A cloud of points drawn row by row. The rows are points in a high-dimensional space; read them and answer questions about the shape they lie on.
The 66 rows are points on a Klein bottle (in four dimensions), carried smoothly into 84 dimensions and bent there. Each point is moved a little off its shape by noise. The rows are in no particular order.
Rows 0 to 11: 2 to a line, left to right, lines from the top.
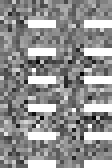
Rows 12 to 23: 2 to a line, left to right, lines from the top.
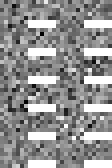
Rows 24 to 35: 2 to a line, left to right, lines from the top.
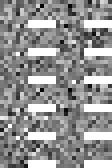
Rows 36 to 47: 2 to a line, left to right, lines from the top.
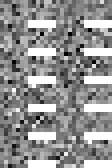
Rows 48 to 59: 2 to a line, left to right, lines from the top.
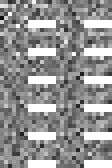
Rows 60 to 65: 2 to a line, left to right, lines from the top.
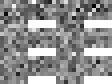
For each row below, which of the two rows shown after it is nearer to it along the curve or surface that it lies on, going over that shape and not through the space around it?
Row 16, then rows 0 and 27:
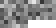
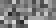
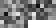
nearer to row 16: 27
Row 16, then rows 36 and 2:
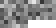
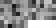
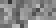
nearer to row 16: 2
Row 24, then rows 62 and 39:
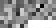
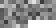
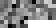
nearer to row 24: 62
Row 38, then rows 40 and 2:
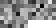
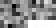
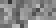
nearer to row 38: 40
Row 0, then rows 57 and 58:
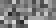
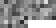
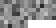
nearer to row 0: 57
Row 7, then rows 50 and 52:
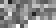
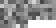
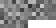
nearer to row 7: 50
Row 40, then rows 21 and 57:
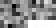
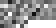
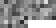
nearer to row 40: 57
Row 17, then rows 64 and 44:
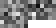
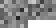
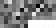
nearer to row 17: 44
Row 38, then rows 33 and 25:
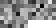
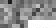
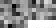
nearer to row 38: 25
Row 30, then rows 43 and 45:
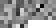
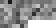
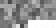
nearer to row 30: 45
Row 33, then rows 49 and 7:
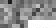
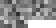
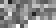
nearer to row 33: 7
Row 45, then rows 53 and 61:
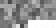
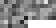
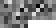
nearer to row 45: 53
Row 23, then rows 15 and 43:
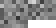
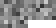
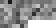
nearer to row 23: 43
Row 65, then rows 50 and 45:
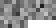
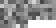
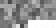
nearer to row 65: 45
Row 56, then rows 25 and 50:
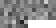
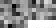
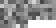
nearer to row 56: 25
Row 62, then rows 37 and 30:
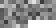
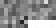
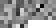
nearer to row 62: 30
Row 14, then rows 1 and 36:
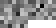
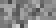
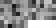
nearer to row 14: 36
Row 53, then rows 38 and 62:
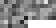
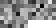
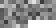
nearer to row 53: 38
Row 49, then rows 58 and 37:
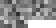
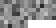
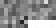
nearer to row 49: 37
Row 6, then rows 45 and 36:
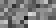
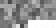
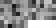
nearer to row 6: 36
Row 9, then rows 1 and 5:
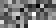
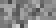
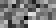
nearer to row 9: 5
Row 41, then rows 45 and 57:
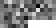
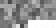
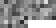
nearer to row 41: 57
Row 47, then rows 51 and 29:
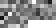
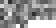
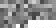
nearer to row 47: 51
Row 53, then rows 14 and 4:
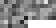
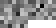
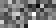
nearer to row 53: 14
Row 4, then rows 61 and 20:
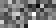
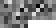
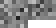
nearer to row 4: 61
